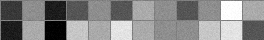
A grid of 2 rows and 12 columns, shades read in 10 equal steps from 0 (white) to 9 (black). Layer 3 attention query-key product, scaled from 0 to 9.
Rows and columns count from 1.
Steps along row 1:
down up down down up down up up down down up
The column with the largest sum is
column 3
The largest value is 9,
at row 2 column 3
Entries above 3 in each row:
9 5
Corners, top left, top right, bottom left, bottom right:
7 3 8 6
